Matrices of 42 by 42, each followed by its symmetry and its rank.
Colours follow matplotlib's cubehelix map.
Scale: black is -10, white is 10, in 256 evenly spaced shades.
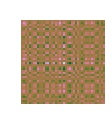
symmetric, rank two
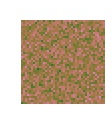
neither, full rank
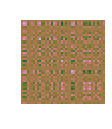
symmetric, rank two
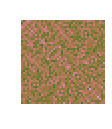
symmetric, full rank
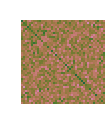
symmetric, full rank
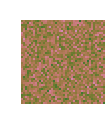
neither, full rank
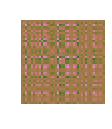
symmetric, rank two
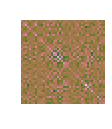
symmetric, rank five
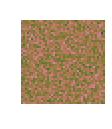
neither, full rank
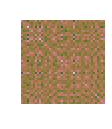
symmetric, rank five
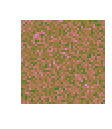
symmetric, full rank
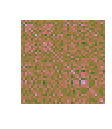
symmetric, rank five
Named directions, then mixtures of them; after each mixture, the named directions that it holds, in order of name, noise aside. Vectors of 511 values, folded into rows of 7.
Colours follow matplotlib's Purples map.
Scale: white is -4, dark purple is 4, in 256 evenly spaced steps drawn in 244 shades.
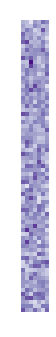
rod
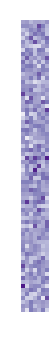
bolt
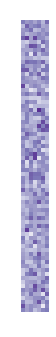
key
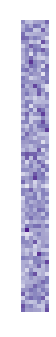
key, rod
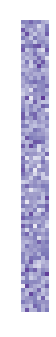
bolt, rod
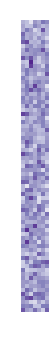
rod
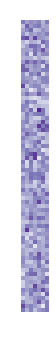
key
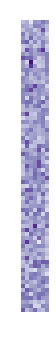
bolt, rod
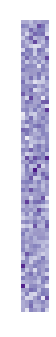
bolt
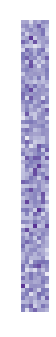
bolt, rod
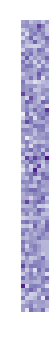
bolt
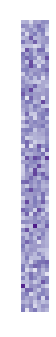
bolt, rod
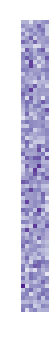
bolt, rod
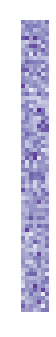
key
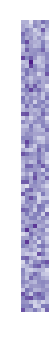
rod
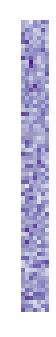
rod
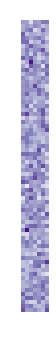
key, rod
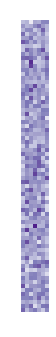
bolt, rod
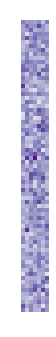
bolt, key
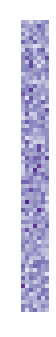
bolt, rod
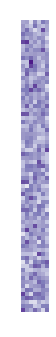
rod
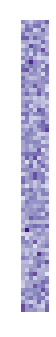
key, rod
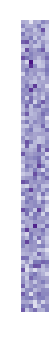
bolt, rod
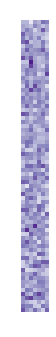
rod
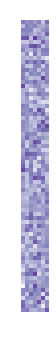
bolt, key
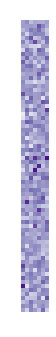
bolt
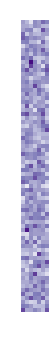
key, rod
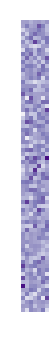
bolt
